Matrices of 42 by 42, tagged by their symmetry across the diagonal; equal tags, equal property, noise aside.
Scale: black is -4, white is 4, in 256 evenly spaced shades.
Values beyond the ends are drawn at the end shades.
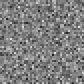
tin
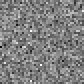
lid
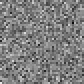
lid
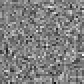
tin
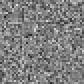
tin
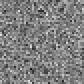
lid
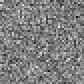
lid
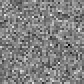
lid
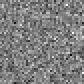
lid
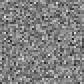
lid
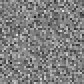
tin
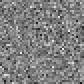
lid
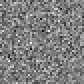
tin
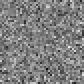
tin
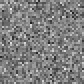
lid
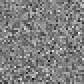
tin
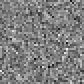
tin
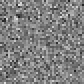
tin
